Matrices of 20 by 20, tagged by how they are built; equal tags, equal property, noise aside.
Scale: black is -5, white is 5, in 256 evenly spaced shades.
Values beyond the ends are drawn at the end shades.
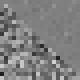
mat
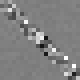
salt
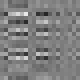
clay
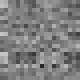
clay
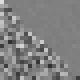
mat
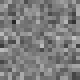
clay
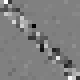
salt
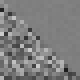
mat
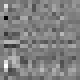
clay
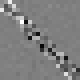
salt
